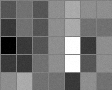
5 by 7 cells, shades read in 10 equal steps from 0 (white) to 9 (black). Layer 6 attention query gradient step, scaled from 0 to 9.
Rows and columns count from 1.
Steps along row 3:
down down down down up down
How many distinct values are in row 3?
5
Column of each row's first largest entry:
1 1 1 1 5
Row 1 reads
6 5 6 4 3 4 4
